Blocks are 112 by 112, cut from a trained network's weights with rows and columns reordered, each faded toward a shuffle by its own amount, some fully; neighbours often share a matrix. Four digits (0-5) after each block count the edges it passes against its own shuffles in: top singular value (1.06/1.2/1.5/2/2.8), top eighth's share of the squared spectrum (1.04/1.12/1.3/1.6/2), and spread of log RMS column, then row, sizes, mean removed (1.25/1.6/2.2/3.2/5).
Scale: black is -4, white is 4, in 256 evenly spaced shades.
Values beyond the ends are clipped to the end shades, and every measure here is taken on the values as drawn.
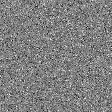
0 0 0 0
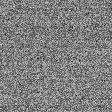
2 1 0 0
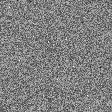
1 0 0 0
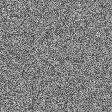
2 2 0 0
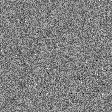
2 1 0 0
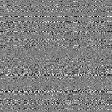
5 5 1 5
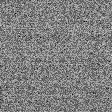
2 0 0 0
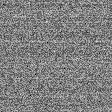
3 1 0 0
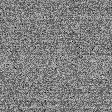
2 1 0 0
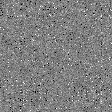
2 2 1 1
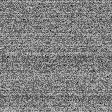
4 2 0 1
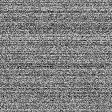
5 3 1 2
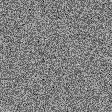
0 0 0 0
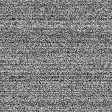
4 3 0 2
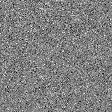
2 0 0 0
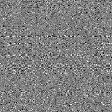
4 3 0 3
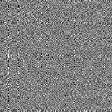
4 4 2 3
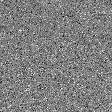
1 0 0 0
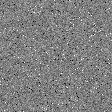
0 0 0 0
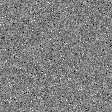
0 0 0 0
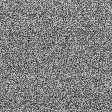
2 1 0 0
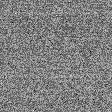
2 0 0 0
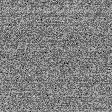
2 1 0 0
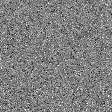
2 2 0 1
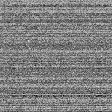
5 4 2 3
